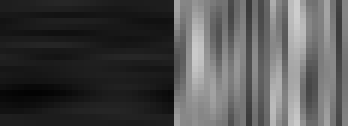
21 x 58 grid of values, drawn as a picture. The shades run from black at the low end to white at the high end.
It is made of 1 by 2 panels. Panel 1,1: very low, streaked across, faint in contrast. Panel 1,2: middling, streaked downward, strong in contrast.
